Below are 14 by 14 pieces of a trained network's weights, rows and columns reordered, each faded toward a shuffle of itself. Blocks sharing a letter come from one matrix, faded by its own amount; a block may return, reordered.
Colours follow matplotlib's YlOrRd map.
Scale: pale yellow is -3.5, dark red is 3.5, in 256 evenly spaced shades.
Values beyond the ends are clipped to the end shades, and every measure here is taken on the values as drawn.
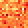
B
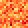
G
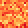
G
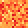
G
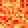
B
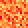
G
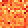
B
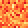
G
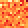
B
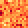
B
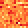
B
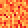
G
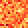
G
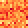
G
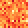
B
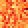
G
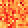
G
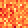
G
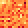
B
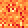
B
